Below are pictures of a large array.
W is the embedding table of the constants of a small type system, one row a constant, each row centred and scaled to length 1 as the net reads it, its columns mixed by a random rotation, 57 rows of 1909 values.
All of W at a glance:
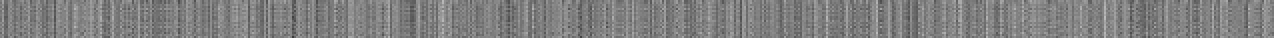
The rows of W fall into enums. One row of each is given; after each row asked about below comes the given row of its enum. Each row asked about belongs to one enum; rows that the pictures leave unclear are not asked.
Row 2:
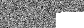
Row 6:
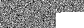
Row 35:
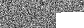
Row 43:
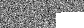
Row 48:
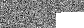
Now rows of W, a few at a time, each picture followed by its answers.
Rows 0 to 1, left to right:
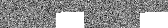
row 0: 2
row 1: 48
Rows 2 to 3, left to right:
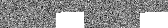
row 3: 48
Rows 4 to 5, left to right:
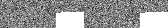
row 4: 2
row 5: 43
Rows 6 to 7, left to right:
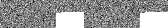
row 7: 2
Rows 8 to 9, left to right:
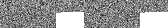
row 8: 35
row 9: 6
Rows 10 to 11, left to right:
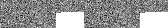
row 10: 48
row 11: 48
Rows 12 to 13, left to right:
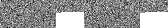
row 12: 6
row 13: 35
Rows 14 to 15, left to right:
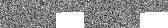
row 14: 35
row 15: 48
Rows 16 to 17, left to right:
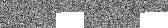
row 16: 48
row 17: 2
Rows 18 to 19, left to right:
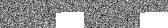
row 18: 43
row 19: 6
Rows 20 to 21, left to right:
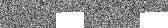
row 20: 35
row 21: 2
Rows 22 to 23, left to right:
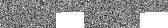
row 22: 35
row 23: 48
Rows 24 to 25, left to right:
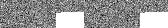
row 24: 48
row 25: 6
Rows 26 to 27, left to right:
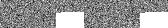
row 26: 6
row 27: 43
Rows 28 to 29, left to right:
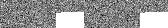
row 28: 48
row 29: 6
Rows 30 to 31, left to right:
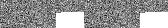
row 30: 48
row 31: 48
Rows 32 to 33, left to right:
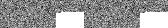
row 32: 2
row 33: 2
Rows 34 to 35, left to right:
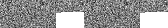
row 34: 35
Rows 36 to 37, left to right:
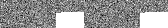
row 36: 48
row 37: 6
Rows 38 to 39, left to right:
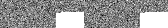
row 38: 2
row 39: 6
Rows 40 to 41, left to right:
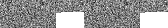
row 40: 35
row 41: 35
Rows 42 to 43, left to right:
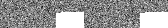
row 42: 2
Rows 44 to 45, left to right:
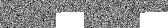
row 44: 6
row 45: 2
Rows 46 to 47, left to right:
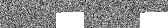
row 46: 35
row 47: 2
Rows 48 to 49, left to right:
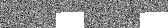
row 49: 43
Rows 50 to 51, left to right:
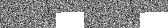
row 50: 43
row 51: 43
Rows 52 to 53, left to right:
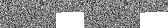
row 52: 35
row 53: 35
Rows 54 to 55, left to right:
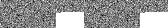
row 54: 6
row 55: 6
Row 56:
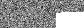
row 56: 2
